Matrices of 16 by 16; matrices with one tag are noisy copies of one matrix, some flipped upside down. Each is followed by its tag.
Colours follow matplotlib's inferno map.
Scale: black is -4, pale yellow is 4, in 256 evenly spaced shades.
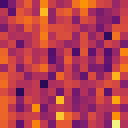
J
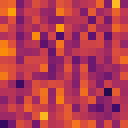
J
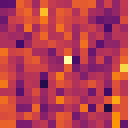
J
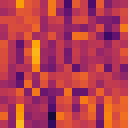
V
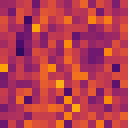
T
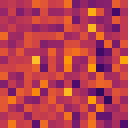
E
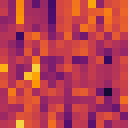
V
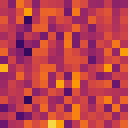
T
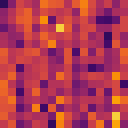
J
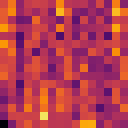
J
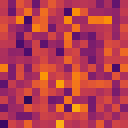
T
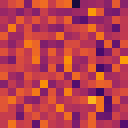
E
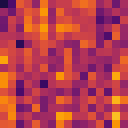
J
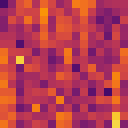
J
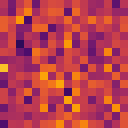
T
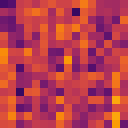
J
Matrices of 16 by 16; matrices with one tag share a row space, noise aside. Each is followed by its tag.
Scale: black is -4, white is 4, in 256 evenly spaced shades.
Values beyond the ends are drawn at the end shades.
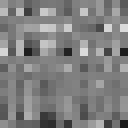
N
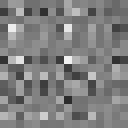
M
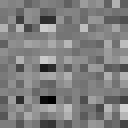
N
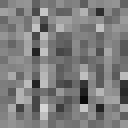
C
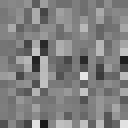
C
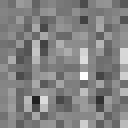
C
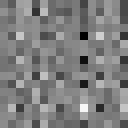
C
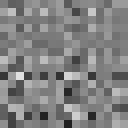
M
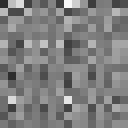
M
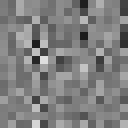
C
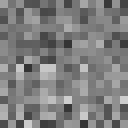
N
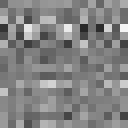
N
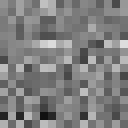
N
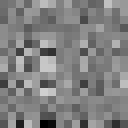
N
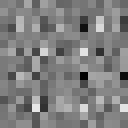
C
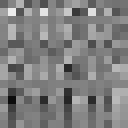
M
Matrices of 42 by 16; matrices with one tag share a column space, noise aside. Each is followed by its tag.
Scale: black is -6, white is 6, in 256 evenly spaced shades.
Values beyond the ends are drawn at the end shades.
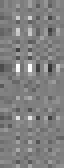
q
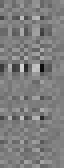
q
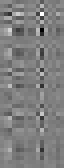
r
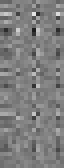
r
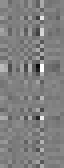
q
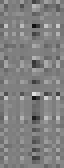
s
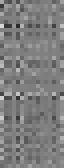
s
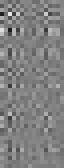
r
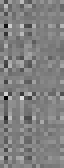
s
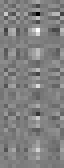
r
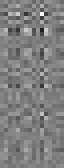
r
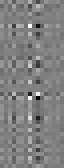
s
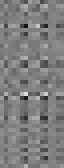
s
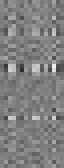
q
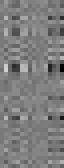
q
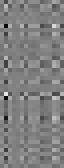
s
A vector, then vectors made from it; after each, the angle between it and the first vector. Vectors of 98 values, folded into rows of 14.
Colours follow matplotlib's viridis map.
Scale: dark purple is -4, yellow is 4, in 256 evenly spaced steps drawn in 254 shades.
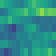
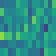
orthogonal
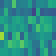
partly opposed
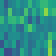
partly aligned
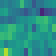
nearly opposite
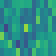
orthogonal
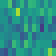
partly aligned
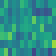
partly opposed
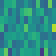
orthogonal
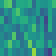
orthogonal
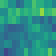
nearly parallel
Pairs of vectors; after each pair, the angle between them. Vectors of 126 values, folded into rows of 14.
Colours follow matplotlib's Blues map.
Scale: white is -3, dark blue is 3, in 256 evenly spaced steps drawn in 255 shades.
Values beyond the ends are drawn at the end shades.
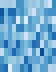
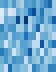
nearly opposite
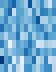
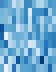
orthogonal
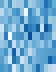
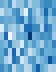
nearly parallel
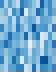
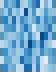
nearly opposite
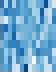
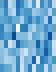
orthogonal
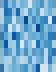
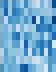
partly aligned
